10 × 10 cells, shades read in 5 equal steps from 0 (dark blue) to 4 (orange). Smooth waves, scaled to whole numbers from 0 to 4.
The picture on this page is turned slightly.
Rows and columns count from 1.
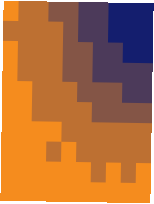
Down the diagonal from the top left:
4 3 3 3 3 3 3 3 3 4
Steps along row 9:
same same same same same down up down up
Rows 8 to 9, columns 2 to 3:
4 4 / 4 4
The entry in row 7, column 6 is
3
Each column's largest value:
4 4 4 4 4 4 4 4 4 4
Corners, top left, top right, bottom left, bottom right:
4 0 4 4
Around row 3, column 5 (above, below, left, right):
2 2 3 2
